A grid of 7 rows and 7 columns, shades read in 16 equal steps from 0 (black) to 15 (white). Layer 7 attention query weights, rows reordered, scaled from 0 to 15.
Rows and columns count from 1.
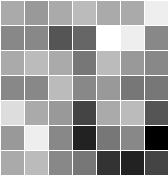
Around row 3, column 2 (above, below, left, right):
8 8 10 10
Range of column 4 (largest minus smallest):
9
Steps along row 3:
up down down up down down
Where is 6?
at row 2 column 4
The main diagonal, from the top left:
10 8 10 8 10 8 4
